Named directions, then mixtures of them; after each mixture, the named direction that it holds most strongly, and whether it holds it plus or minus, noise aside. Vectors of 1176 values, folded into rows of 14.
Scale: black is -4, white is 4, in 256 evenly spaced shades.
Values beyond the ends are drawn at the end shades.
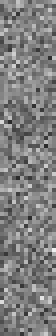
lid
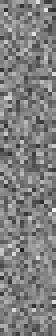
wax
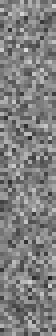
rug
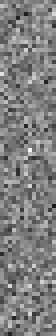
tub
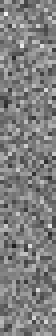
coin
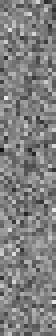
wax, plus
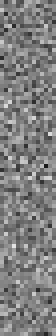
coin, minus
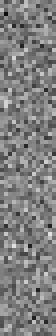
coin, minus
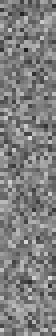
rug, minus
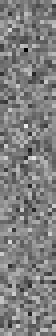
tub, minus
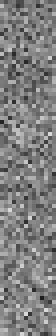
lid, minus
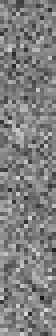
lid, minus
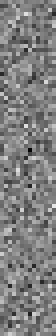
tub, minus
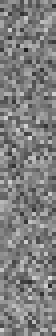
rug, minus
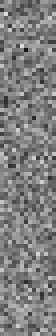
rug, minus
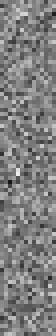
rug, plus
